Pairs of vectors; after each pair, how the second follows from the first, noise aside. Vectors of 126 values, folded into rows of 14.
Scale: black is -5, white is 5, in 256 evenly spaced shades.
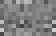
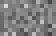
shuffled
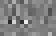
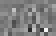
wrapped around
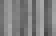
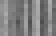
wrapped around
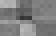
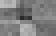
copied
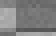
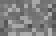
shuffled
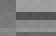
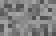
shuffled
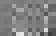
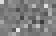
shuffled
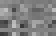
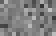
shuffled
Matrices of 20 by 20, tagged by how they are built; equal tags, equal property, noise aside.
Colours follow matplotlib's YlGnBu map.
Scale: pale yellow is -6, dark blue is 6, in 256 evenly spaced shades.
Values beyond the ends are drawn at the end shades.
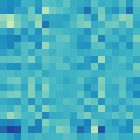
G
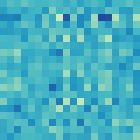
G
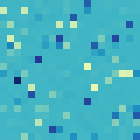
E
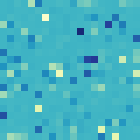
E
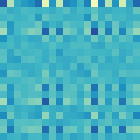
G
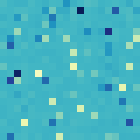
E
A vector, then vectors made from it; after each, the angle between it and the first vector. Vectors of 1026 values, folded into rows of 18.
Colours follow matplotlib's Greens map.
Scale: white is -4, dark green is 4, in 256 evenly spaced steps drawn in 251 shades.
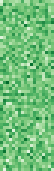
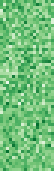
partly opposed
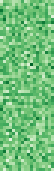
nearly parallel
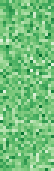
orthogonal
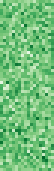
partly aligned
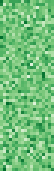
nearly opposite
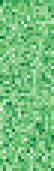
nearly opposite
